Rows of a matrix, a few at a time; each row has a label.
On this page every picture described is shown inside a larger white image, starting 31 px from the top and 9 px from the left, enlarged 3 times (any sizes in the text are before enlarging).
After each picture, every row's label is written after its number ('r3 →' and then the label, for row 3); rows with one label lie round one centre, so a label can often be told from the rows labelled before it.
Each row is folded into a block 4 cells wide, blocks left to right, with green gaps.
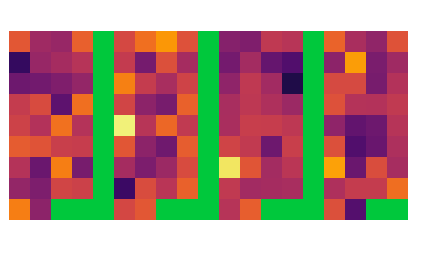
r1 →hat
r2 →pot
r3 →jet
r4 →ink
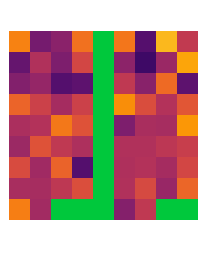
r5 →hat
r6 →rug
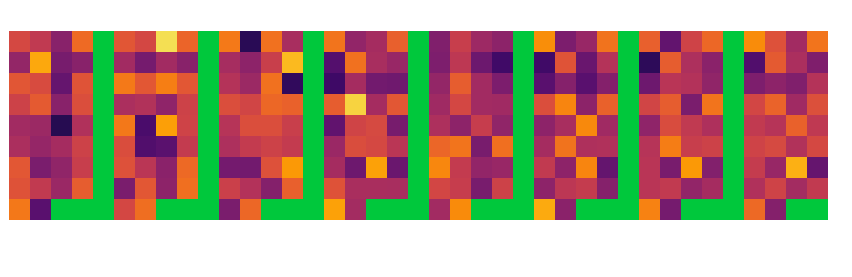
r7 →ink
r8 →pot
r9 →rug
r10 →hat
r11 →jet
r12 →hat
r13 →hat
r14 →hat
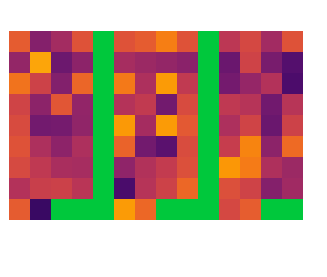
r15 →ink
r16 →pot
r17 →jet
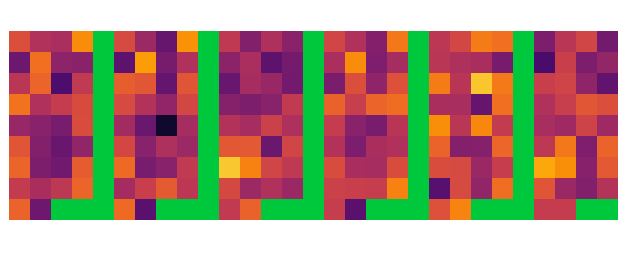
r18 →ink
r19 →ink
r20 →jet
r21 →ink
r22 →pot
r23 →jet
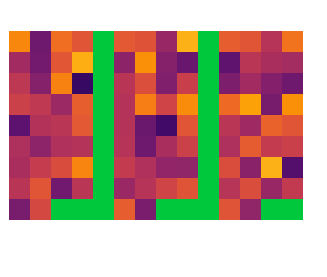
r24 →rug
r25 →ink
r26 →hat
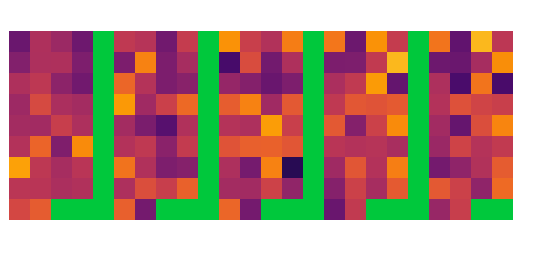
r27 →jet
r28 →ink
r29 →hat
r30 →rug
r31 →rug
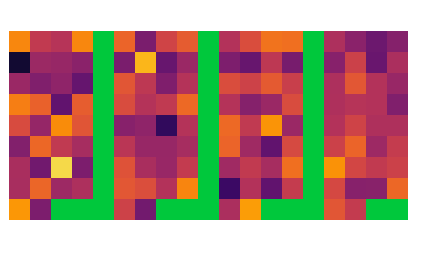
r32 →hat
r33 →ink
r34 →pot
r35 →jet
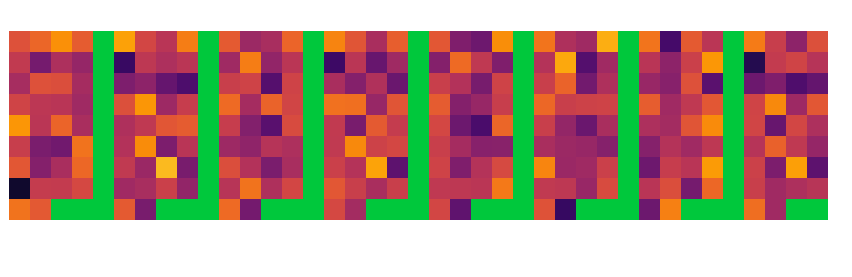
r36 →pot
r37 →hat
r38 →ink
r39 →hat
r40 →ink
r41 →ink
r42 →rug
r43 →hat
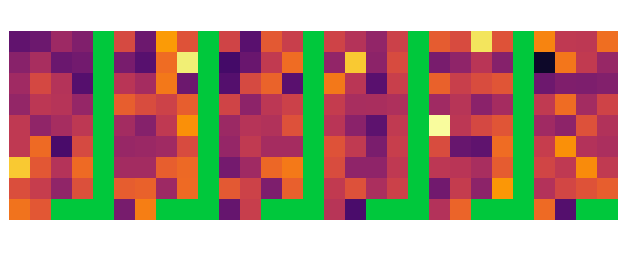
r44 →jet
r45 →rug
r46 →rug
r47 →ink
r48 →pot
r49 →hat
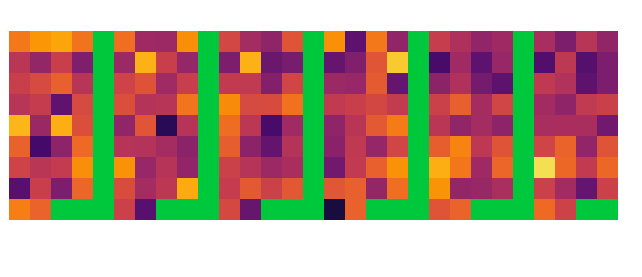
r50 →pot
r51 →ink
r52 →ink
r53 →rug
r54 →jet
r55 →jet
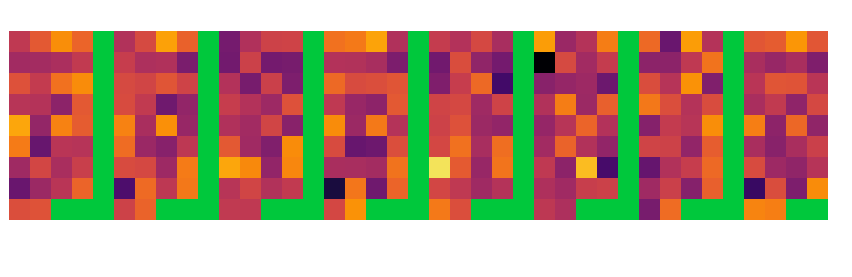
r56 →pot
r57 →pot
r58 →jet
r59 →pot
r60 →jet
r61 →hat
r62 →rug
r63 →pot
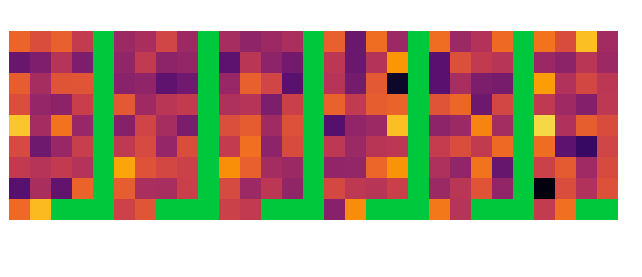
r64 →pot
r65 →jet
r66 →jet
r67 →rug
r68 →hat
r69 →pot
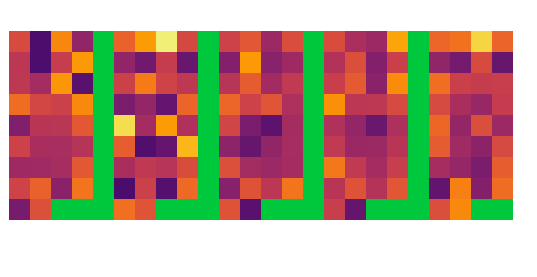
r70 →rug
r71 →pot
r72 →ink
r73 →ink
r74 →pot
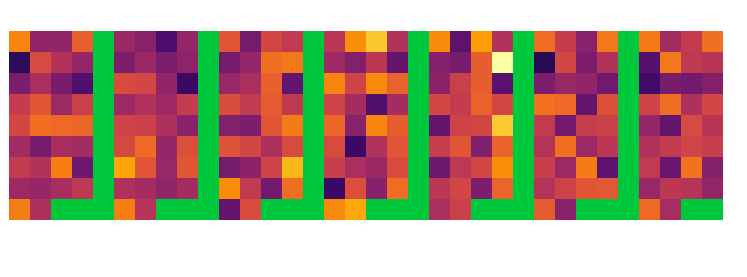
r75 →hat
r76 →jet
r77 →rug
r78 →pot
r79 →rug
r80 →hat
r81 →hat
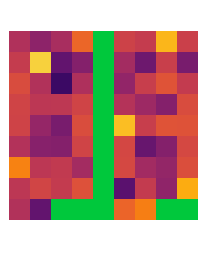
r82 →ink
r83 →pot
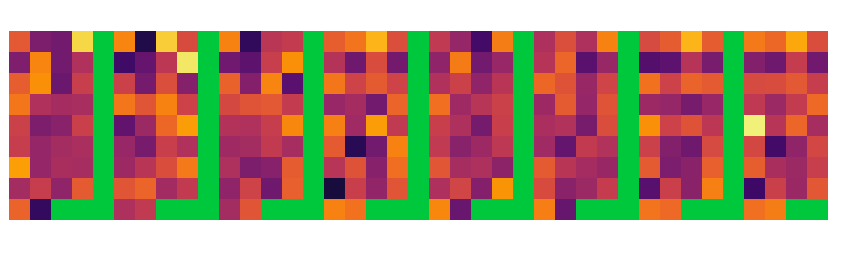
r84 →ink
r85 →rug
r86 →rug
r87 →pot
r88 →ink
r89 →ink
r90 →pot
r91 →pot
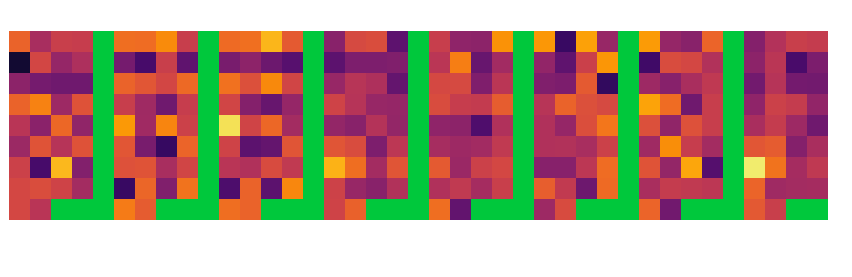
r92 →hat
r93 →pot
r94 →pot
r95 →jet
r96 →ink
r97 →rug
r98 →hat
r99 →jet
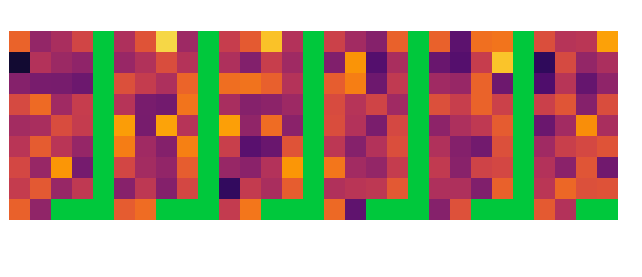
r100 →hat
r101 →pot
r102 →pot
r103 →ink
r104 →rug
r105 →hat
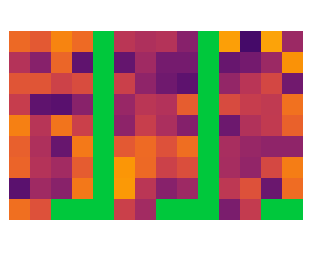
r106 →pot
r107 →jet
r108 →rug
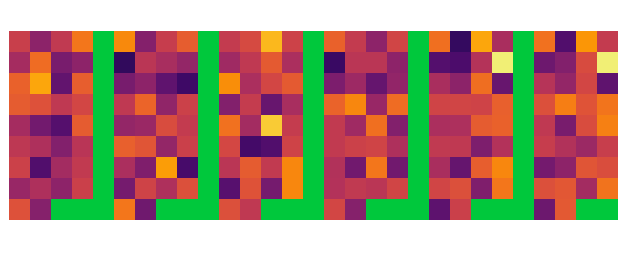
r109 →ink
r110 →hat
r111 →pot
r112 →hat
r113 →rug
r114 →rug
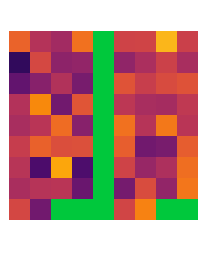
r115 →hat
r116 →pot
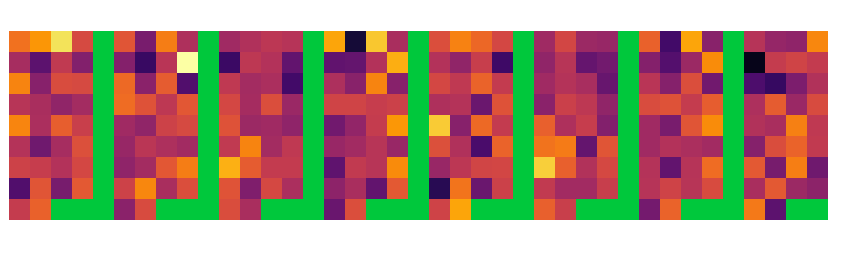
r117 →pot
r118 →rug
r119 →jet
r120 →rug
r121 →pot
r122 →jet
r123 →rug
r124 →hat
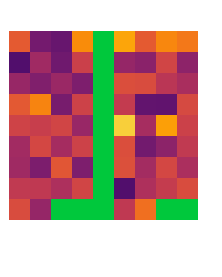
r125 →hat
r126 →pot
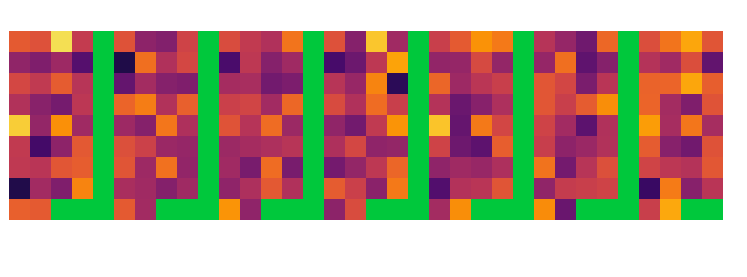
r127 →pot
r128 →hat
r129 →hat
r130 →rug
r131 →pot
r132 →ink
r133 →pot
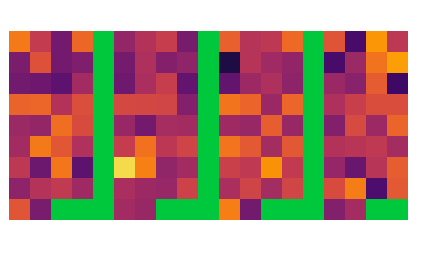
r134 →hat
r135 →jet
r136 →hat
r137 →rug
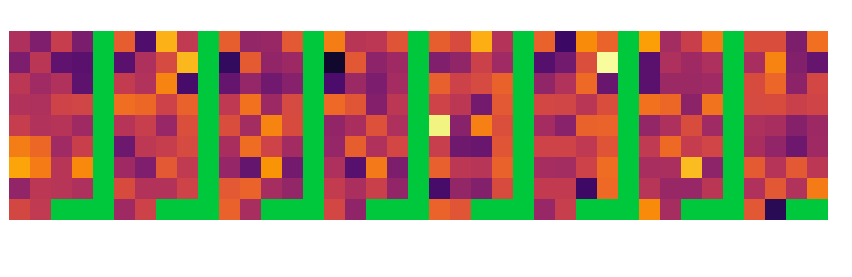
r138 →jet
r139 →rug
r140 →hat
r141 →hat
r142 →pot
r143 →rug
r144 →hat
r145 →ink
